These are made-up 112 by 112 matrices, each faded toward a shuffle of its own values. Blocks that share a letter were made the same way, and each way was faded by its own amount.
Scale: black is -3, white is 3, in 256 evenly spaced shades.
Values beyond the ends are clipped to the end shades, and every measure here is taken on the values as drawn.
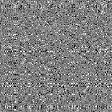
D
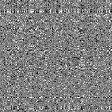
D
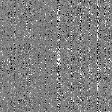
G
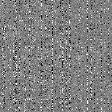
G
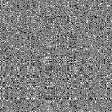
D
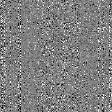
G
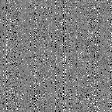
G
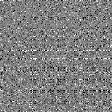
D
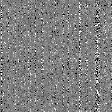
G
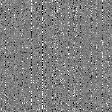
G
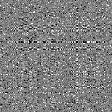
D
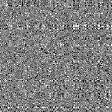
D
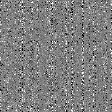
G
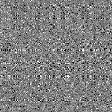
D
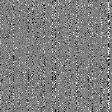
G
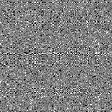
D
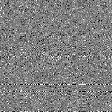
D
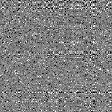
D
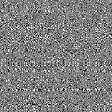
D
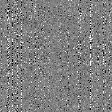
G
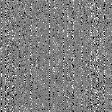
G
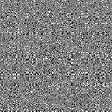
D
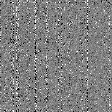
G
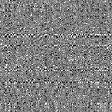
D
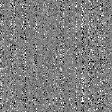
G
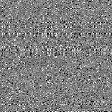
D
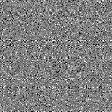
D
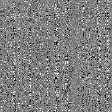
G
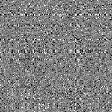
D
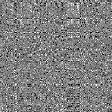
D
